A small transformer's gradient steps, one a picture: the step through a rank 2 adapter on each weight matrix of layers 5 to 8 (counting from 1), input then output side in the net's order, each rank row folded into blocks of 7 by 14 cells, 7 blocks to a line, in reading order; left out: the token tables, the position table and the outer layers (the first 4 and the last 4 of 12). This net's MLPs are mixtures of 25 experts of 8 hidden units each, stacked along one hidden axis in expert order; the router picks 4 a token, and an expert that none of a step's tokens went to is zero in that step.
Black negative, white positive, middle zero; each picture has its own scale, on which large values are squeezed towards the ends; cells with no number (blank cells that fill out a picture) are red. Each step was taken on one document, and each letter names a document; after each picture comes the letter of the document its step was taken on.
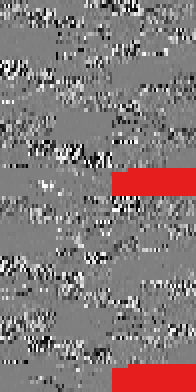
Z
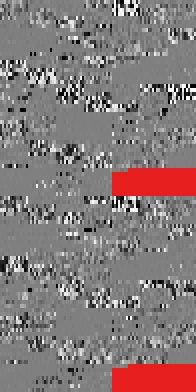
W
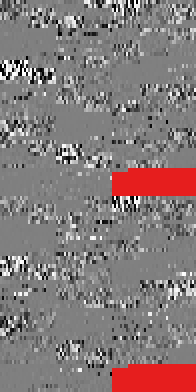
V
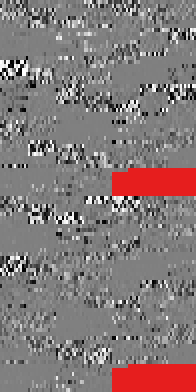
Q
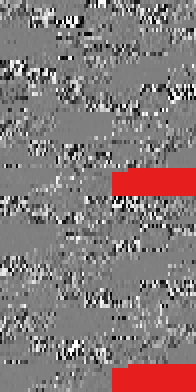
Q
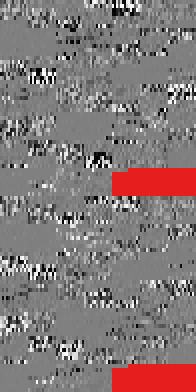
W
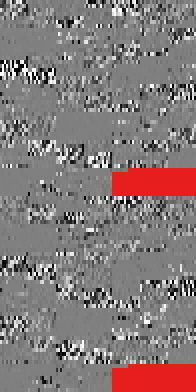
W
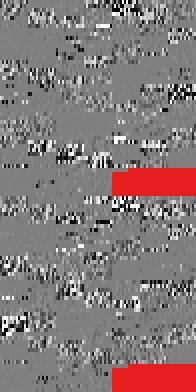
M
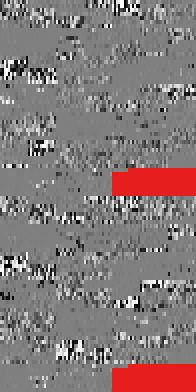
M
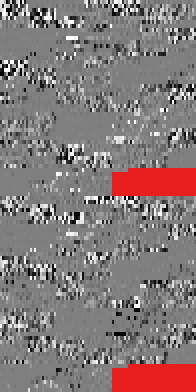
M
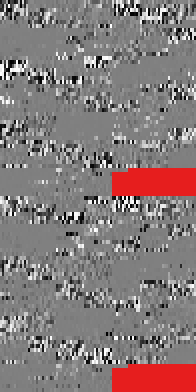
Z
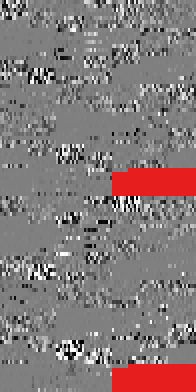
V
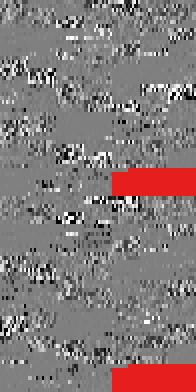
Z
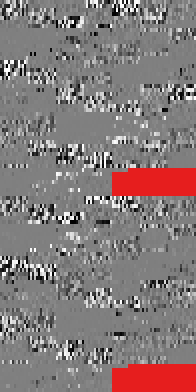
M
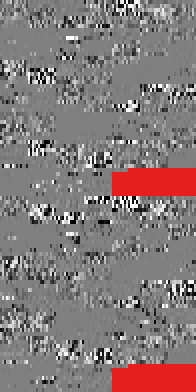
M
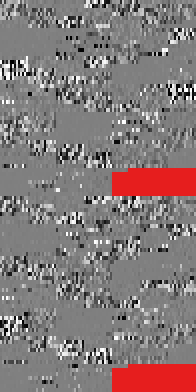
Z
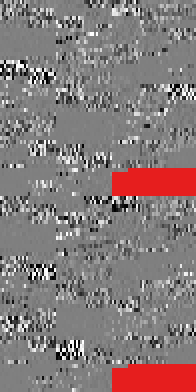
W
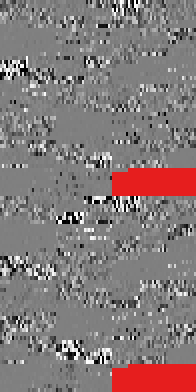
V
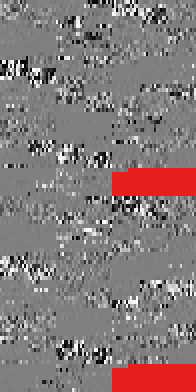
Q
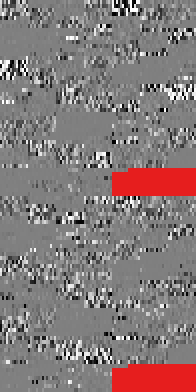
Z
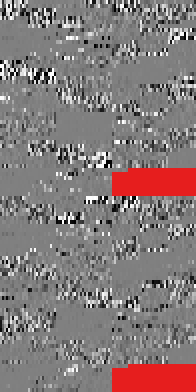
W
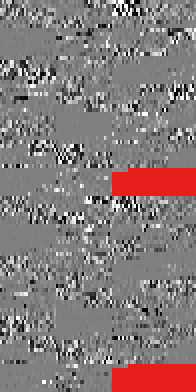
Q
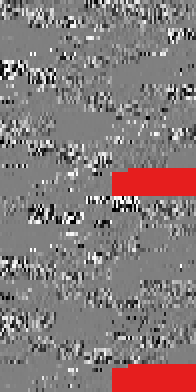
M
